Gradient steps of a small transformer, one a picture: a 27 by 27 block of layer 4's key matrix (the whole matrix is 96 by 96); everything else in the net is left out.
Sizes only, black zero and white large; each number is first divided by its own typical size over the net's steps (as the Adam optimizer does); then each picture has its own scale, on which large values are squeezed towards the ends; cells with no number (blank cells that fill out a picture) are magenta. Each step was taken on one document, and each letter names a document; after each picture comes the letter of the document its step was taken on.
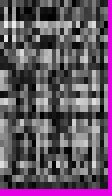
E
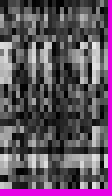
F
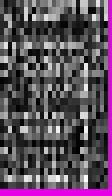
F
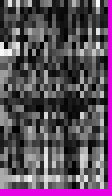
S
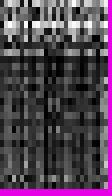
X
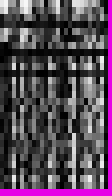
F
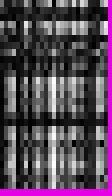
X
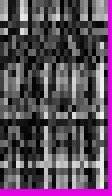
F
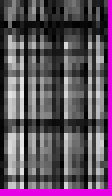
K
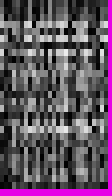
E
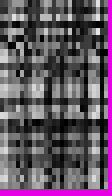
K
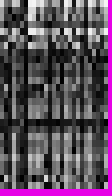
K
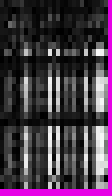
X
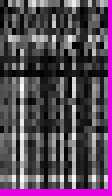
F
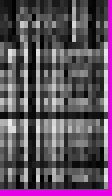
E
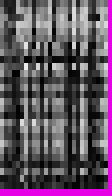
E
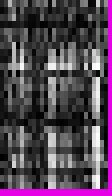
S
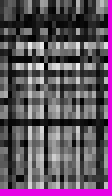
K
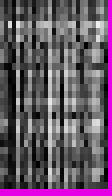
E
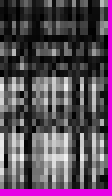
X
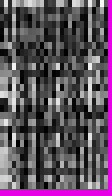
S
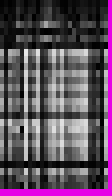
E
